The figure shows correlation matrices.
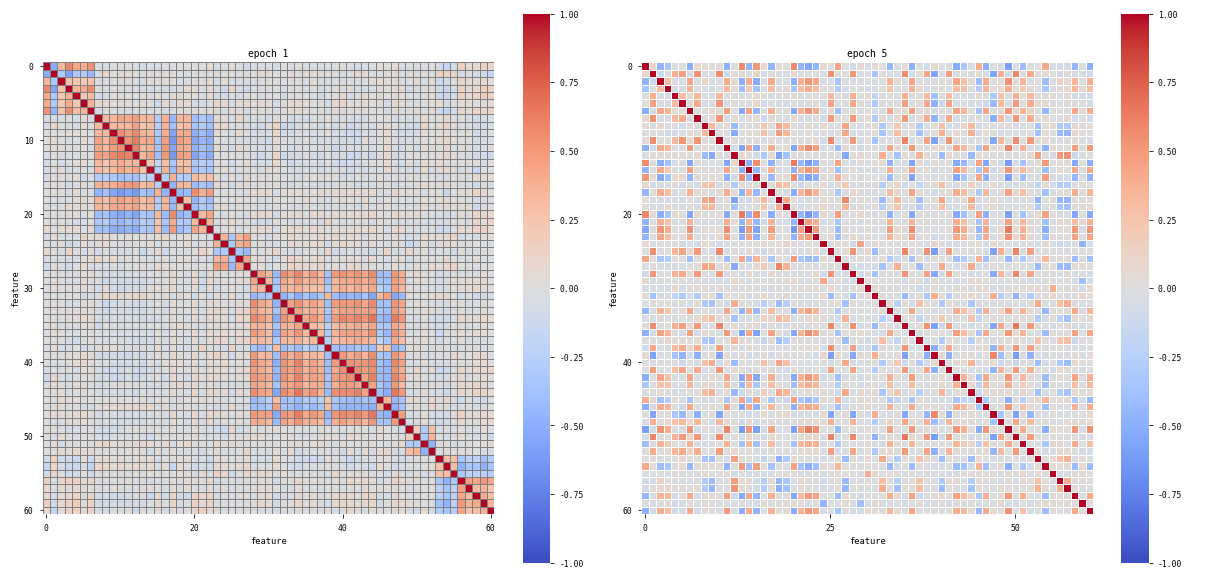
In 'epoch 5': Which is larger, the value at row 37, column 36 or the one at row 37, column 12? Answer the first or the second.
the second
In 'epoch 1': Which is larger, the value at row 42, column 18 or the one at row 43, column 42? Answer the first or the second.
the second
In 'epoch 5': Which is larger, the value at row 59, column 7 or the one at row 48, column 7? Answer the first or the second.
the second
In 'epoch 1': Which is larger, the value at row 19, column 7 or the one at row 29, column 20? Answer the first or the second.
the first
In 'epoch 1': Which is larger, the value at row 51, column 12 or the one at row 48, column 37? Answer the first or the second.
the second
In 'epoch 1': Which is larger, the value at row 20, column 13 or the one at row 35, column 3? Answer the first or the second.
the second
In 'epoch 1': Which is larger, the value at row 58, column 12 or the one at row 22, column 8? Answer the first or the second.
the first
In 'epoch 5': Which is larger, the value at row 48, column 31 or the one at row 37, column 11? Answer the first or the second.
the second
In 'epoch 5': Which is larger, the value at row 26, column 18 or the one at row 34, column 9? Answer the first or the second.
the second
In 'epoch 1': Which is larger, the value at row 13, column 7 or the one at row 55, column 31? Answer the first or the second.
the first
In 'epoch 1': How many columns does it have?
61
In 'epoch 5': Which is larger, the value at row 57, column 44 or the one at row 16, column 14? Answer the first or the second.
the second
